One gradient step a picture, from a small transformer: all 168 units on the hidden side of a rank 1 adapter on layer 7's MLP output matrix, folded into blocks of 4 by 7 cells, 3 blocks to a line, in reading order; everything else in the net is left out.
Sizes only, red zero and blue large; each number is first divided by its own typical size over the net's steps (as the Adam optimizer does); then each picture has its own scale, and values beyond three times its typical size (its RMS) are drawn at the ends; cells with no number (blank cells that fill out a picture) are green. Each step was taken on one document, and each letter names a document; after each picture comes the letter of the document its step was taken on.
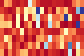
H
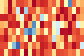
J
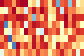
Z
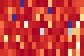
H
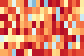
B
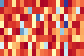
J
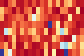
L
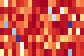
H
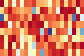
J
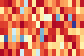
B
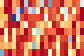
Z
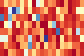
Z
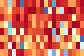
J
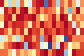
B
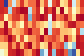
Z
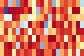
B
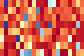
H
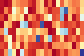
Z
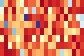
B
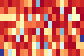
L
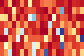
L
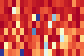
L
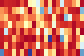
Z
